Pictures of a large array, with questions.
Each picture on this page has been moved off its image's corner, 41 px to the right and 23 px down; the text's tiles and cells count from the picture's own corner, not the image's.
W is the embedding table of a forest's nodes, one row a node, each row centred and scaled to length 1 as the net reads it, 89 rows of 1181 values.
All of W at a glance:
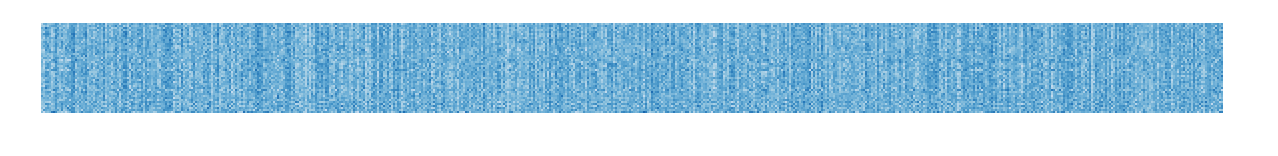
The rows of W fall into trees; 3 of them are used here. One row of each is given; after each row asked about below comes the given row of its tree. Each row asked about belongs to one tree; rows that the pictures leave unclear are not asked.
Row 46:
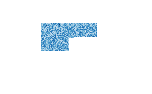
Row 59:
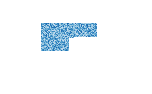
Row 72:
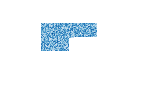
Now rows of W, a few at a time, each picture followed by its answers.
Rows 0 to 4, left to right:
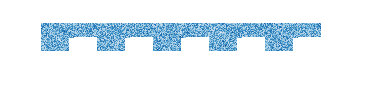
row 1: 72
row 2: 72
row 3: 46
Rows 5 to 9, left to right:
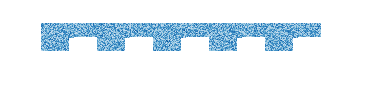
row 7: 72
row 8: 59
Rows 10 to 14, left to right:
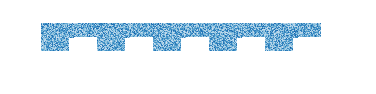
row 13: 59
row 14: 46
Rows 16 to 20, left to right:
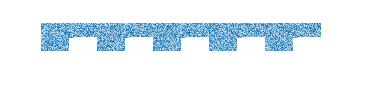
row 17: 72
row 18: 72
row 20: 59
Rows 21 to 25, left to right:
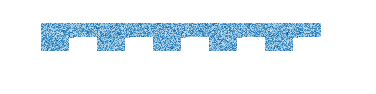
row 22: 72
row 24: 59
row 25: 72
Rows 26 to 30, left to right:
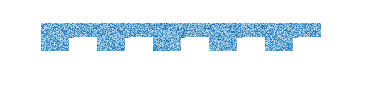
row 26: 59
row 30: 59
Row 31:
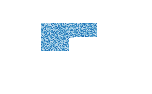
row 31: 72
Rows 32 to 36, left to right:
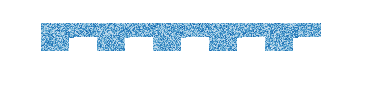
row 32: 59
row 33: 46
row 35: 72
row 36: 46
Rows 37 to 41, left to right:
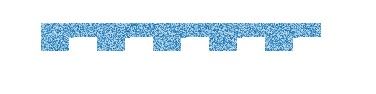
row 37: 46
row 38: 46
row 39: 59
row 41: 59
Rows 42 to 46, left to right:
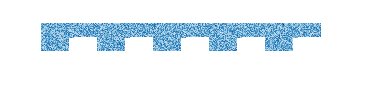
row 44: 59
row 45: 59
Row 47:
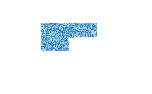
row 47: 46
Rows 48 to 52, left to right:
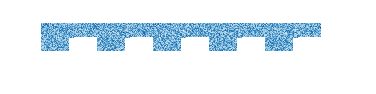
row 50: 59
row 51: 59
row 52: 59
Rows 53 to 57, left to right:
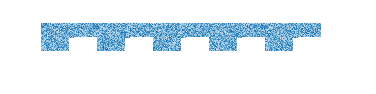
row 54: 59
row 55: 72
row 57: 59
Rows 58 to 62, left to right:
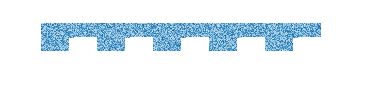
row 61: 72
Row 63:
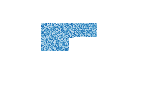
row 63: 59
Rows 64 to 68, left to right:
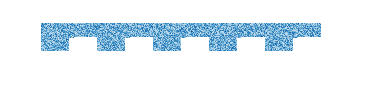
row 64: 59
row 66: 46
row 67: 46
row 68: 59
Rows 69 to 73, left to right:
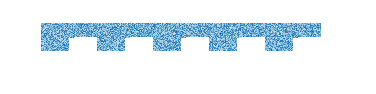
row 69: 59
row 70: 72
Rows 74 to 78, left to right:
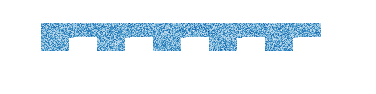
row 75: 72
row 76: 46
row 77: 59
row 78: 72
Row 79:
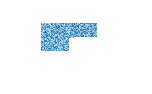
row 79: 72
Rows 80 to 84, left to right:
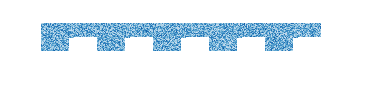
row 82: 72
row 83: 72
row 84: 59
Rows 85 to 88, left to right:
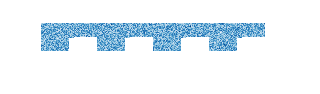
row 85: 59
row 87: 72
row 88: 46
